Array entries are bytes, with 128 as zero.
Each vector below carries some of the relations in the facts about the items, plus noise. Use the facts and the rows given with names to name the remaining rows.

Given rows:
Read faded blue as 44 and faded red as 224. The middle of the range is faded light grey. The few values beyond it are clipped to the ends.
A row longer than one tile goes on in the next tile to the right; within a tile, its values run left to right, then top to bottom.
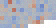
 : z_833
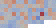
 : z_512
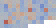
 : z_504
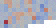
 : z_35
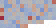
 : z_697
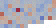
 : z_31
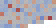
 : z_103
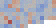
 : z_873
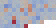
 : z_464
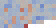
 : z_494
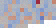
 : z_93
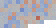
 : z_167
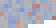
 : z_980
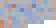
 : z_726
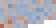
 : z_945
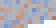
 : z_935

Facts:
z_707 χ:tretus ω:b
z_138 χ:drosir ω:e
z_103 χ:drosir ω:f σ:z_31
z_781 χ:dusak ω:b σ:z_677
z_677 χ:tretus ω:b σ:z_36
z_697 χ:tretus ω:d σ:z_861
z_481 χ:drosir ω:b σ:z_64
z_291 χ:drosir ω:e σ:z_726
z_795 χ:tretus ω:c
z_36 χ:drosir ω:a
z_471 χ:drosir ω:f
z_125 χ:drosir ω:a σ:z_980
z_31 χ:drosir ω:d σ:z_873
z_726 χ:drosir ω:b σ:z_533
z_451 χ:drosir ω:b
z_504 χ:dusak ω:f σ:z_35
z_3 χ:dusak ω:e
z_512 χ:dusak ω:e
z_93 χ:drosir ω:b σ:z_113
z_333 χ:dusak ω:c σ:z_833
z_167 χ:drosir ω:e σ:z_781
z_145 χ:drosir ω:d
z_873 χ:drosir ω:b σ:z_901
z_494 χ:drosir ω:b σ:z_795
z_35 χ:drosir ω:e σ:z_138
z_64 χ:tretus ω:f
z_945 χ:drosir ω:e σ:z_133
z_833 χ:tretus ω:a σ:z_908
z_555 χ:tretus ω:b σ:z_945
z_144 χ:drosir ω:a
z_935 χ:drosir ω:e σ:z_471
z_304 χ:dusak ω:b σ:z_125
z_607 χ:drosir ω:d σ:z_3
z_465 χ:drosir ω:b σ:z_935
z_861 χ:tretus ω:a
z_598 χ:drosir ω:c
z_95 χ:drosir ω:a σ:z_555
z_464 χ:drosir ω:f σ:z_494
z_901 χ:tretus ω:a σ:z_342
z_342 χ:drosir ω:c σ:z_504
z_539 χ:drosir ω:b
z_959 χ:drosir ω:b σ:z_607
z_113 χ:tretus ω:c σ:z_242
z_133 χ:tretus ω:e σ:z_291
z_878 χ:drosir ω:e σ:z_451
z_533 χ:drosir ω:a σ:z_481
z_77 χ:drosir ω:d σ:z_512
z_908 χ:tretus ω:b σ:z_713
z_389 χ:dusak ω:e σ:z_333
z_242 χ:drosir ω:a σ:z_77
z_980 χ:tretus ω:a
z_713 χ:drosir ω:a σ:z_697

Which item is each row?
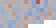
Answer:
z_242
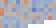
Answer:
z_878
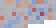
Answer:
z_77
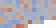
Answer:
z_465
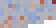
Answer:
z_555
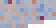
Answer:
z_389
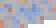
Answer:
z_533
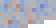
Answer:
z_901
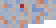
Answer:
z_607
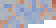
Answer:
z_481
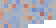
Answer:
z_451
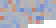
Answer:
z_908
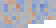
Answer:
z_342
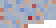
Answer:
z_861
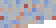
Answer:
z_471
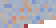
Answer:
z_795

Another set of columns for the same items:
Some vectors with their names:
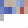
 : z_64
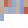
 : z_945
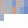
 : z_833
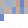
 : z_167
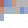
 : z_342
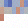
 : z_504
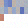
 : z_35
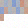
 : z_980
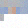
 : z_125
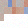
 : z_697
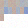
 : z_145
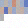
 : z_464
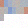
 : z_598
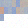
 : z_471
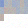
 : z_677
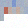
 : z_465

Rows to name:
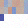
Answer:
z_103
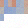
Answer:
z_795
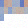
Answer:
z_726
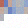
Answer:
z_333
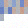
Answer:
z_533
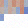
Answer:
z_31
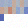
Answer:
z_873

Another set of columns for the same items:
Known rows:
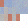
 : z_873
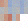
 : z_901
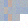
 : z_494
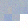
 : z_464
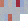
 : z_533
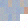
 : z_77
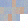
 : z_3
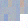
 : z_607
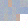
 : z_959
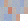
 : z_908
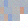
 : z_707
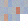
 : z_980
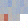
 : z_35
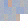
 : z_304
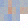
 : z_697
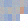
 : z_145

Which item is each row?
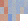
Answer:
z_342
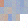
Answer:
z_504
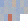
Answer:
z_935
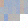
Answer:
z_31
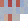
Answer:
z_726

